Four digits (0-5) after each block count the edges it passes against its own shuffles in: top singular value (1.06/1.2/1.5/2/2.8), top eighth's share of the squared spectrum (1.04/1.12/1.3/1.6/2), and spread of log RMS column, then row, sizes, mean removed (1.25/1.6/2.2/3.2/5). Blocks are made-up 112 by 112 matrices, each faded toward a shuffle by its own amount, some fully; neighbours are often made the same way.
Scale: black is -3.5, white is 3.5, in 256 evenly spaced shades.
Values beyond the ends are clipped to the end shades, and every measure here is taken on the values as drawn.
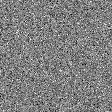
0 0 0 0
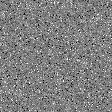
0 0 0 0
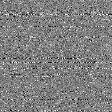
2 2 0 4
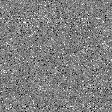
1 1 0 2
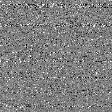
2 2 0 3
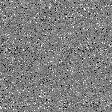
0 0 0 1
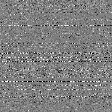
3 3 0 4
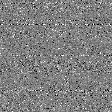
2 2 0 3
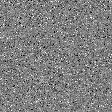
0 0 0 1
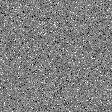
0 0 0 0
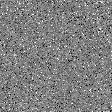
0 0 0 1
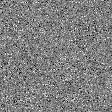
0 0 0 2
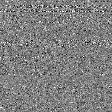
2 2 0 3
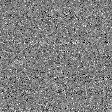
1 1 0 2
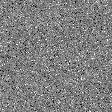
0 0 0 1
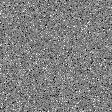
0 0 0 0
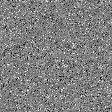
0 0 0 1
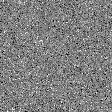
0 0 0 0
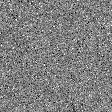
0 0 0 0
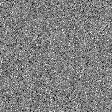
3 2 0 0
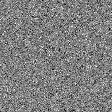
2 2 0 0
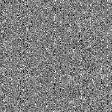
1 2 4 0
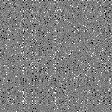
4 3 2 2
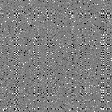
5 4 3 3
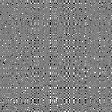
5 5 3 3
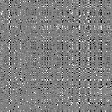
5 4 3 3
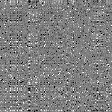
5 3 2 2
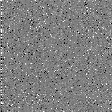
4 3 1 0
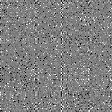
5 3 2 1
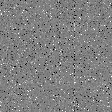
3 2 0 0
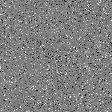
2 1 0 0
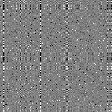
5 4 3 2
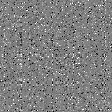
4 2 1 1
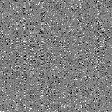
4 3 2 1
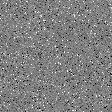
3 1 0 0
